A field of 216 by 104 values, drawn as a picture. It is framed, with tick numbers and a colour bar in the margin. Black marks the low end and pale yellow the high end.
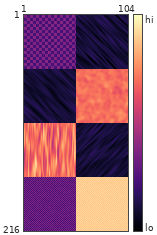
The table splits into 4 rows of 2 panels. Panel 1,1: low, checkered. Panel 1,2: very low, slanting down to the right, faint in contrast. Panel 2,1: very low, slanting down to the right, faint in contrast. Panel 2,2: high, blotchy, faint in contrast. Panel 3,1: high, streaked downward. Panel 3,2: very low, slanting up to the right, faint in contrast. Panel 4,1: low, checkered. Panel 4,2: very high, checkered, faint in contrast.
